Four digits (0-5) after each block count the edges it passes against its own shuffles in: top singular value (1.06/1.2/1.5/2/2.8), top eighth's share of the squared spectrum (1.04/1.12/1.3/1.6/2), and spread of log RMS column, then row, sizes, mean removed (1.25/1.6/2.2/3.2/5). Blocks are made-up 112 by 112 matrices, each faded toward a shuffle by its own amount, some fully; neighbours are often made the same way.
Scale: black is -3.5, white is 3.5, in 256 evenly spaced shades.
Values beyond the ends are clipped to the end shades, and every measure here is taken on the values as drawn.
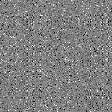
4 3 2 2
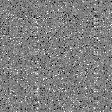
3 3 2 1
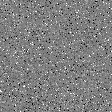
1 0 0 0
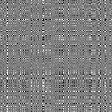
5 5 4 4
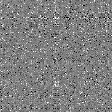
4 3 2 2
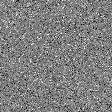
2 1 0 0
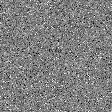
2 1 0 0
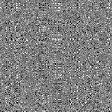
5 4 3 3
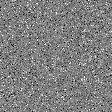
2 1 0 0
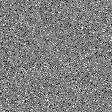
2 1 0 0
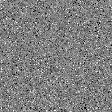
3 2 1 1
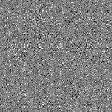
4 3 1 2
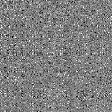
4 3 2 2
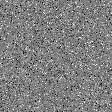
0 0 0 0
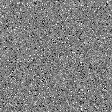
3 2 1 0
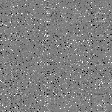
4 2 1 1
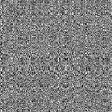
4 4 3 3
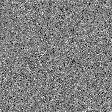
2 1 0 0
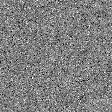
2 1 0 0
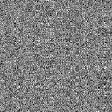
4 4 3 2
